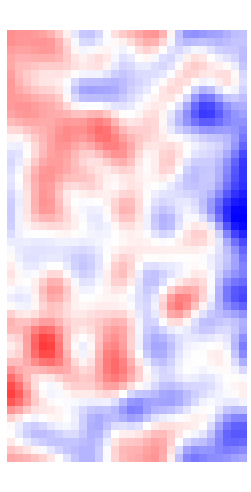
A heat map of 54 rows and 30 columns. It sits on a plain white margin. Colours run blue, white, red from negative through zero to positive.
Slope: up to the left. Average level on the scale: 50%. Grain: blotchy. Lone odd cells: none.
